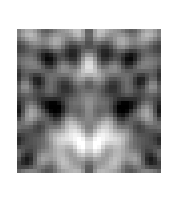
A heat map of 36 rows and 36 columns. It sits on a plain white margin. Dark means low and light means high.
Grain: blotchy. Mirror symmetry: left to right. Ninth with the highest average: bottom middle. Lone odd cells: none.
